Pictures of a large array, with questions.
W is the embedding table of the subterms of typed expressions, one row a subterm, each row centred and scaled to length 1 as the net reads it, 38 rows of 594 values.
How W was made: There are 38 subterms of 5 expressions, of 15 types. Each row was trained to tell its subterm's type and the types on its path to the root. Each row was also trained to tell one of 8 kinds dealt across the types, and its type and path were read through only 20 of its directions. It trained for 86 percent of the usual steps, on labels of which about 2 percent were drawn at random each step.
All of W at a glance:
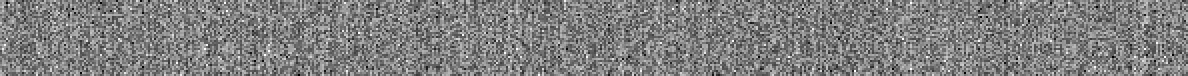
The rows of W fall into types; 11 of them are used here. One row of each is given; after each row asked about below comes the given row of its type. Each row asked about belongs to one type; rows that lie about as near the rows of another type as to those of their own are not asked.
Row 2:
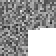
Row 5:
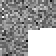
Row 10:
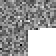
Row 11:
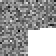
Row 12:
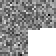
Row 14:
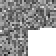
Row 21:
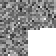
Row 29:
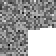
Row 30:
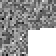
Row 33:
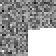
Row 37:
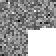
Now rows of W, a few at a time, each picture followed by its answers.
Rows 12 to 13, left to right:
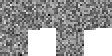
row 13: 37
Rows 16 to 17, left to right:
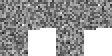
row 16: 5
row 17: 37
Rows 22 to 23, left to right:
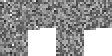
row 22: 11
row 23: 37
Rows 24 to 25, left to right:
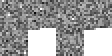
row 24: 11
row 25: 37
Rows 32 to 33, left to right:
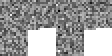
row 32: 11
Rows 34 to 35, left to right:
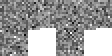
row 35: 5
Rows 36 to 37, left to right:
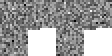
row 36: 21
